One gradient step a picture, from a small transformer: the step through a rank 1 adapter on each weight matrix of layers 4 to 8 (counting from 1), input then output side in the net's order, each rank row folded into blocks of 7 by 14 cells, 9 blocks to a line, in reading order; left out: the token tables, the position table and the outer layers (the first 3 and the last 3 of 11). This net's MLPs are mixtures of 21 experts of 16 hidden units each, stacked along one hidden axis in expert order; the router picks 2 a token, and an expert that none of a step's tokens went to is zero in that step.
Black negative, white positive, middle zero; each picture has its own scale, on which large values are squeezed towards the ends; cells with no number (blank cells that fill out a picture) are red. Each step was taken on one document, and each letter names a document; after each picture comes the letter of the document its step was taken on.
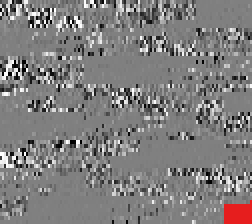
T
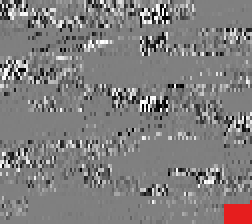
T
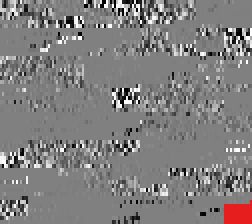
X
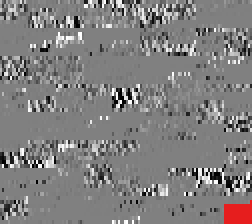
X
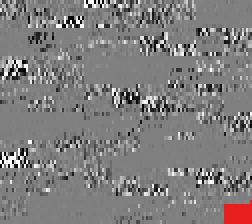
T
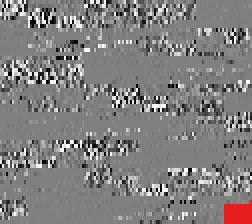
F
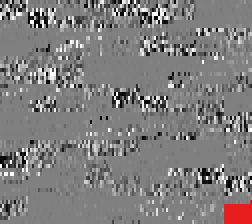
F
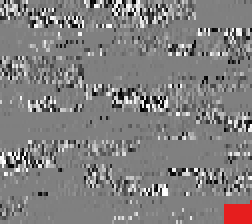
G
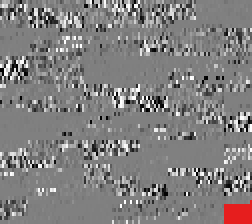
G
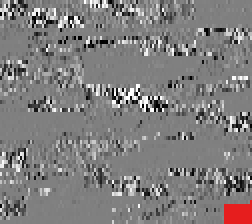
T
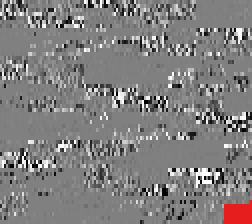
G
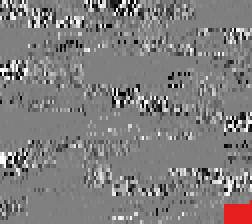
F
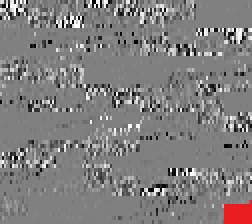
F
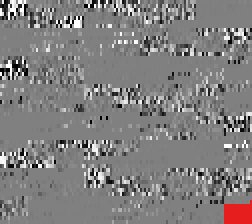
G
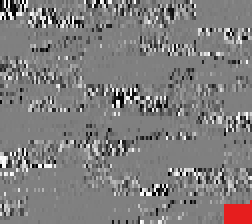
F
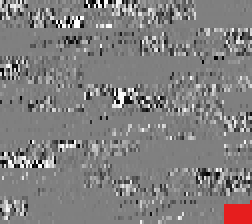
G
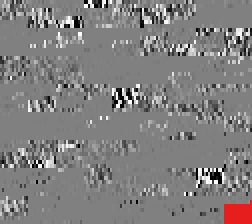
X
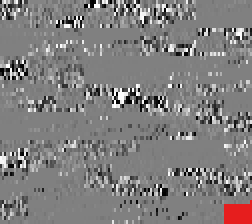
G
